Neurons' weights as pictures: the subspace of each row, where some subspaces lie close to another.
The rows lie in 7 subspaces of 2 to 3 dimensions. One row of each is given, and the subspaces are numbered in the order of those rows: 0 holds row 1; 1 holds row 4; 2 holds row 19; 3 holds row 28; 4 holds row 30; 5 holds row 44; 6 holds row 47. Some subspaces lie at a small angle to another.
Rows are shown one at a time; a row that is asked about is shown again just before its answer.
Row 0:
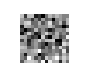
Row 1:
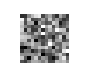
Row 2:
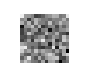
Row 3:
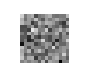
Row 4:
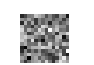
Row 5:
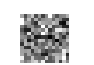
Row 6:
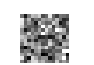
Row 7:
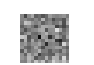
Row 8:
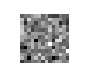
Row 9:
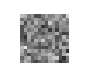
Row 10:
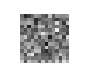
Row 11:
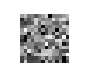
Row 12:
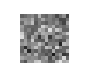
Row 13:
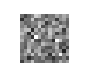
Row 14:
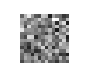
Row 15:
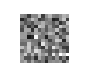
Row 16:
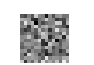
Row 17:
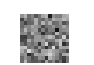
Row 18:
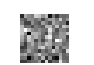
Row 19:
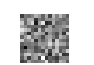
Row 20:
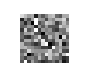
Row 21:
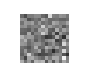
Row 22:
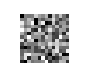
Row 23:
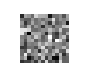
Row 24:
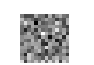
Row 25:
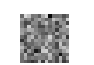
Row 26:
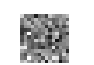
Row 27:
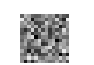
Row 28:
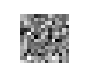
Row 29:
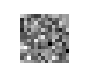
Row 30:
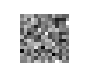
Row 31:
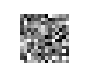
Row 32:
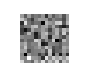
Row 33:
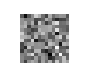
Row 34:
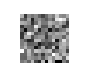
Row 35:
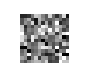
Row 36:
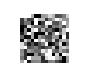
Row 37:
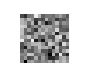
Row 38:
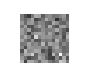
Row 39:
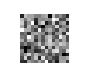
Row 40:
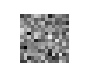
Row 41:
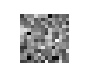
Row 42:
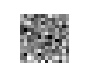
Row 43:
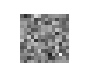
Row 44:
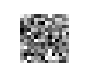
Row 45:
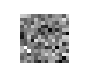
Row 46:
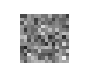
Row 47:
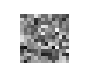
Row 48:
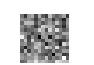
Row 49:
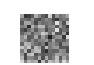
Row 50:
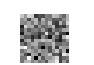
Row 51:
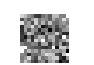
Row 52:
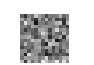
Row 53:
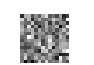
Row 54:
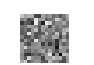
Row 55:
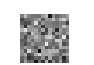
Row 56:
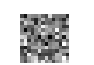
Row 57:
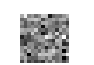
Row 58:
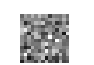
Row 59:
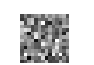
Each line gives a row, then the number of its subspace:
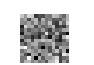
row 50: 4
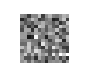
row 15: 2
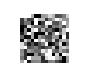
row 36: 5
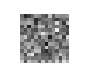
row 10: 5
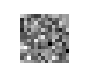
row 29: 0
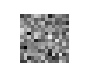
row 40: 5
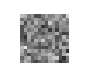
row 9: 1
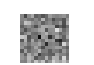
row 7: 4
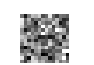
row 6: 0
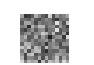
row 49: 5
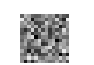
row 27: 3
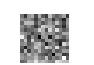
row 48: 4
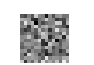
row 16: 2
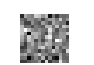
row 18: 6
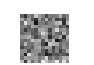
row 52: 2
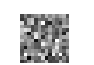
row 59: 2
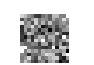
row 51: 1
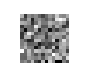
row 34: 4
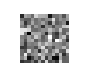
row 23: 3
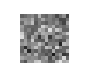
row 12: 4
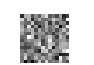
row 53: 3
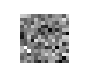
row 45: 4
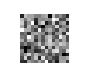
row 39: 2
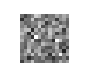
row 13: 3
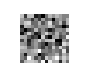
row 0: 4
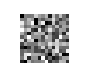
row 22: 2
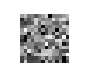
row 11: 6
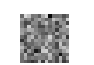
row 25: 3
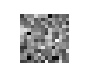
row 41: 6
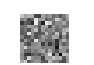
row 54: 2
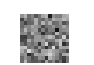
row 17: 6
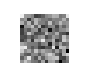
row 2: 1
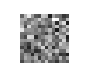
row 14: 2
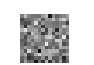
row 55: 6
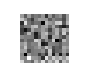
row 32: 2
